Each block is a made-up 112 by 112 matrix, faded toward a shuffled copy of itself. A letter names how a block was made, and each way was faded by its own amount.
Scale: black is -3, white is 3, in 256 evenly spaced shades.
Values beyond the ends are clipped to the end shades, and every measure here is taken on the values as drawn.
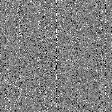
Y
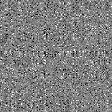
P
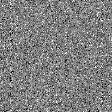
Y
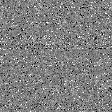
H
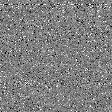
H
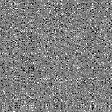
P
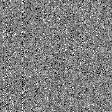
Y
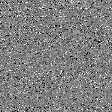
H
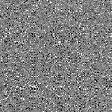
P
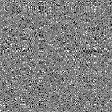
P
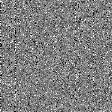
Y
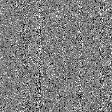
Y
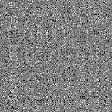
P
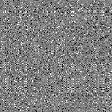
P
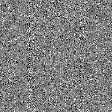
Y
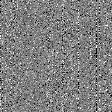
Y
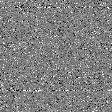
H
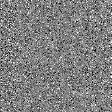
Y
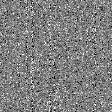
Y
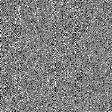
Y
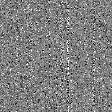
Y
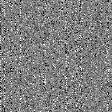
Y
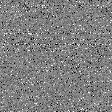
H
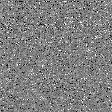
H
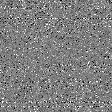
H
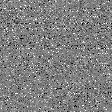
H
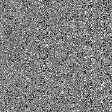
Y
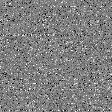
H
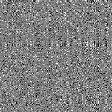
P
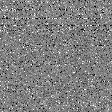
H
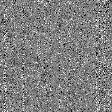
Y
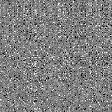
P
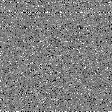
H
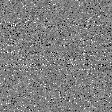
H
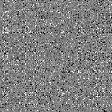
P
